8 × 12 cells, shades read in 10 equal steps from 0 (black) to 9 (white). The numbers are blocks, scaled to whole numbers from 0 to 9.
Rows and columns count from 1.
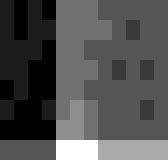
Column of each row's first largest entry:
5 5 5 5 5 6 5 5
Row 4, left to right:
1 1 0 0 4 4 4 3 2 3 2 3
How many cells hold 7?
0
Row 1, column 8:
3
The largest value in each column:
3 3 3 3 9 9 9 6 6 6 6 6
